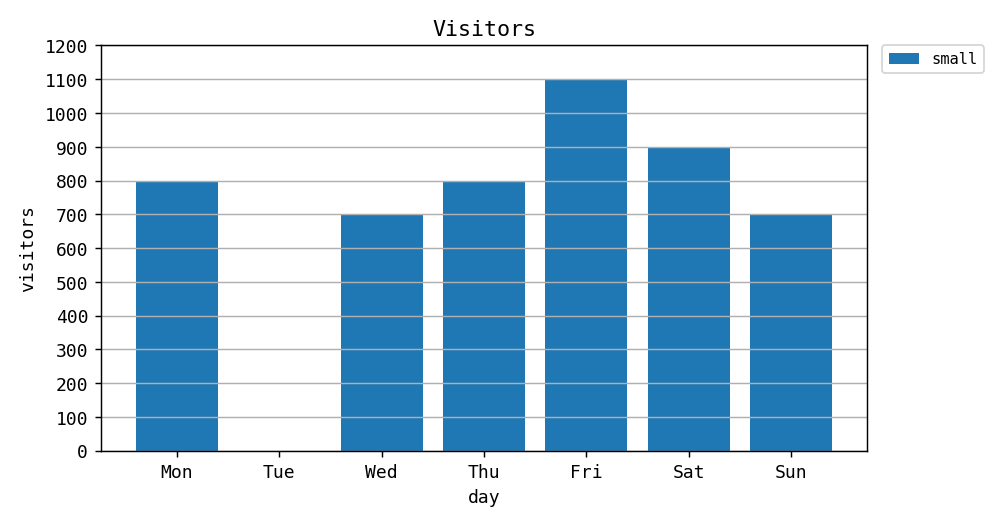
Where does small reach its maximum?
Fri
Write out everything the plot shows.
Title: Visitors
x-axis: day, ticks Mon Tue Wed Thu Fri Sat Sun
y-axis: visitors, ticks 0 100 200 300 400 500 600 700 800 900 1000 1100 1200
Legend: small
Values:
small: 800 0 700 800 1100 900 700
